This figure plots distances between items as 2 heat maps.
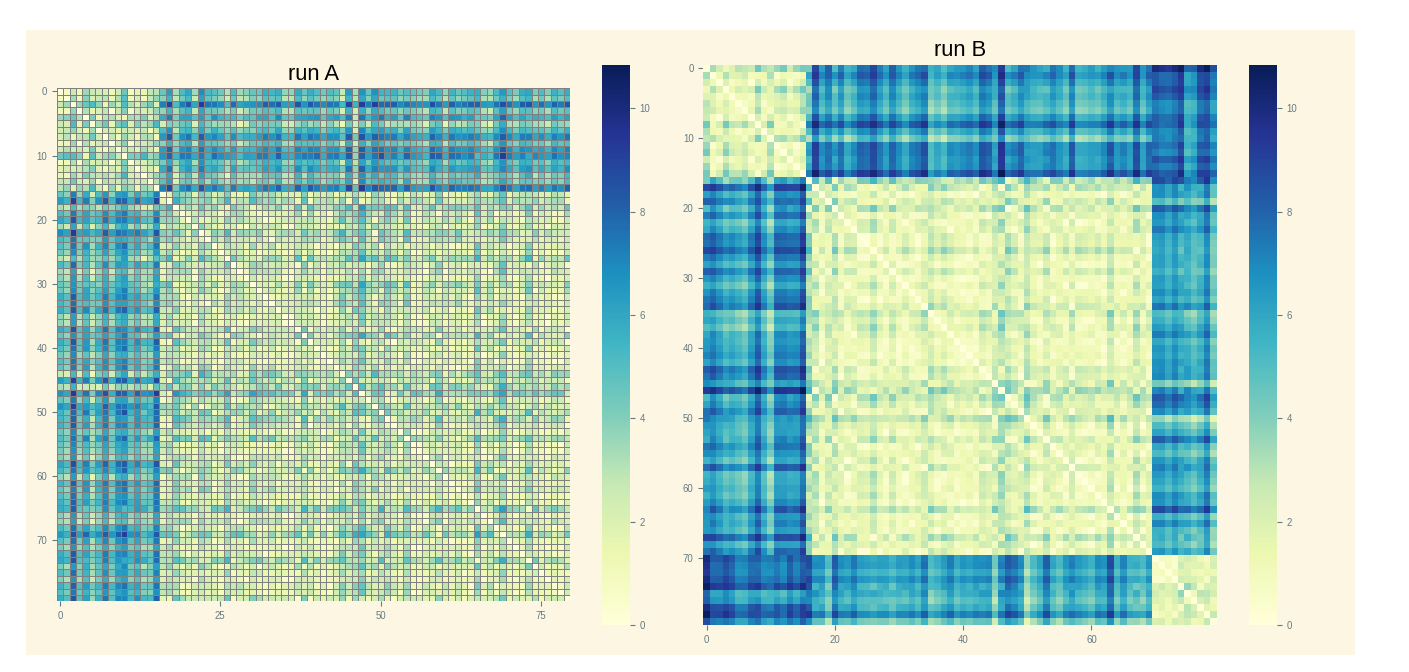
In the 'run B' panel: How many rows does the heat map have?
80
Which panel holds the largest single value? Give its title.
run B
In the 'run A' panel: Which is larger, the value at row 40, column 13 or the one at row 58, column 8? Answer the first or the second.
the second
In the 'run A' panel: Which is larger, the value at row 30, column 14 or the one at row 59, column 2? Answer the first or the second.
the second
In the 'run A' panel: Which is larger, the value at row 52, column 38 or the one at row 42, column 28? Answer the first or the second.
the first
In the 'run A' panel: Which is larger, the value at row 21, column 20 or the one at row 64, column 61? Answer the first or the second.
the first
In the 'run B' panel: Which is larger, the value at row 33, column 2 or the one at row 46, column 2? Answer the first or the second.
the second
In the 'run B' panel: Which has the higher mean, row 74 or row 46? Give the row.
74
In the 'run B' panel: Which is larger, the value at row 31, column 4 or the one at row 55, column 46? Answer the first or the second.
the first
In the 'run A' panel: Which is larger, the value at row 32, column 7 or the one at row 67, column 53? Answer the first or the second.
the first
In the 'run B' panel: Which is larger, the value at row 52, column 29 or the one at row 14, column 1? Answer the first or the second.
the first
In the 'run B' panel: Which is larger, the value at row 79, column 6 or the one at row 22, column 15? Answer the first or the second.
the second
